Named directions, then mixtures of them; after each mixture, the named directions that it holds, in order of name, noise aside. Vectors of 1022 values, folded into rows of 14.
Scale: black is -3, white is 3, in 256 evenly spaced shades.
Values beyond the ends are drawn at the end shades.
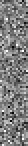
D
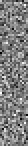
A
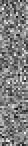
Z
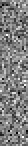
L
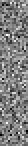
L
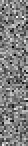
D, Z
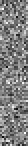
Z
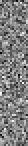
A, Z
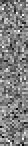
D, Z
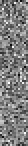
A, Z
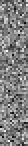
D, Z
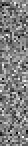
L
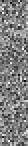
L, Z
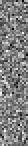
A, D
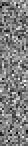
L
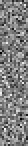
A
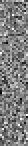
A
